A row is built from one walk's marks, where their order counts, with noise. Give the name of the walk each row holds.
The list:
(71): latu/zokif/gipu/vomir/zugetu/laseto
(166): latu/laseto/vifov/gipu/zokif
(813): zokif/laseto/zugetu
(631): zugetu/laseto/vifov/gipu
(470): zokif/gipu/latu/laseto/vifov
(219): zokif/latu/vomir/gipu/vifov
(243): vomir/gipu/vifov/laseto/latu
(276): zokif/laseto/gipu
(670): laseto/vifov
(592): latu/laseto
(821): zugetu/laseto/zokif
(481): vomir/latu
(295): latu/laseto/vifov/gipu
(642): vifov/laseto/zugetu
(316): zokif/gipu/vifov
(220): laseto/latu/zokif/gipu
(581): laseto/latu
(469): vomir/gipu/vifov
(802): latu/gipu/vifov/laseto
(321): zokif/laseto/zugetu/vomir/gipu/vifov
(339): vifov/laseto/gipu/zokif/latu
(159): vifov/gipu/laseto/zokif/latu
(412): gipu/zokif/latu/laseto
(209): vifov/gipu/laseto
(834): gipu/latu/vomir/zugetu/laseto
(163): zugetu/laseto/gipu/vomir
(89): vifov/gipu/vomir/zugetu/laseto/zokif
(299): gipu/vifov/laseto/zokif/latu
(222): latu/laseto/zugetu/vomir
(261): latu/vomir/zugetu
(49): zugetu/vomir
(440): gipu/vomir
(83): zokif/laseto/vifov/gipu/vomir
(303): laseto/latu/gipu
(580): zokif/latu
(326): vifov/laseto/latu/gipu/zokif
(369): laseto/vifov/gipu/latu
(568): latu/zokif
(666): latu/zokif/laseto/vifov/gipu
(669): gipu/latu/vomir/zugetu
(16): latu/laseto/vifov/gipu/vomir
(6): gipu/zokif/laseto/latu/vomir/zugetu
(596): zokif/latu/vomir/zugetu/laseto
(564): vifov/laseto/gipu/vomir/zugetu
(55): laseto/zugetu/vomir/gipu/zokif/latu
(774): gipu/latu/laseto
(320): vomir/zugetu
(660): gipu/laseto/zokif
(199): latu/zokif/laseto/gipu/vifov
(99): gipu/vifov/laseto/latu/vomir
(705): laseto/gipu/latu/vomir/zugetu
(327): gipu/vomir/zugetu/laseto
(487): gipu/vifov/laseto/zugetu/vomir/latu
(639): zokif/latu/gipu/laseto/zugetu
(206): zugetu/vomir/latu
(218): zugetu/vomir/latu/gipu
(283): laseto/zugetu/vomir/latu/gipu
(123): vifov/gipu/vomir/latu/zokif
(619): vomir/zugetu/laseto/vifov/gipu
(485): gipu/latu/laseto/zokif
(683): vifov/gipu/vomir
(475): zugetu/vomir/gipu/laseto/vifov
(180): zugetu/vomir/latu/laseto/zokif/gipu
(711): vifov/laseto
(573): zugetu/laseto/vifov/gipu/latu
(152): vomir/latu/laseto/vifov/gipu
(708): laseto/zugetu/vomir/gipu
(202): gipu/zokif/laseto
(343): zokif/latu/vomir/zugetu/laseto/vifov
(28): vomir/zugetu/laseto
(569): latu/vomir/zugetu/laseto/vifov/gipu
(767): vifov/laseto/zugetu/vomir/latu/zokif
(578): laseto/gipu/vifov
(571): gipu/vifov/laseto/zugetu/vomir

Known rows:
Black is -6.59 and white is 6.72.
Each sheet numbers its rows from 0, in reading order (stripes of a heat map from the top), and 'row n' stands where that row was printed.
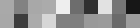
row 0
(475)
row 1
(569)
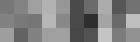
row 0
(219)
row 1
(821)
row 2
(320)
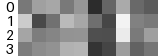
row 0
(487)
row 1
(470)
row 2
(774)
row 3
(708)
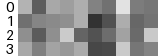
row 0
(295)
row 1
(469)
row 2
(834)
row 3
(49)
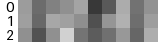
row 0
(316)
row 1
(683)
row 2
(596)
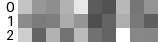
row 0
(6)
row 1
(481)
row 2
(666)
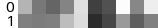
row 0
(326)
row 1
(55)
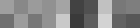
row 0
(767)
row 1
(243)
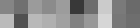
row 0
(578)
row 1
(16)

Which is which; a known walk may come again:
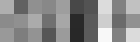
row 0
(568)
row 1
(571)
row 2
(802)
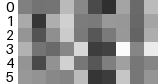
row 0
(821)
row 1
(569)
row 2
(596)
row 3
(326)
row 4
(163)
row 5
(813)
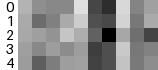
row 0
(202)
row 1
(412)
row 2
(180)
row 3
(767)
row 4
(320)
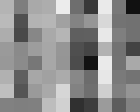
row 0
(475)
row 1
(16)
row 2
(670)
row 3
(206)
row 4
(485)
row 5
(295)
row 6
(166)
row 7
(55)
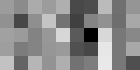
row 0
(222)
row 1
(327)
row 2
(660)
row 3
(774)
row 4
(83)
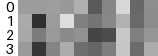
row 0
(99)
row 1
(343)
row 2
(218)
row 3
(573)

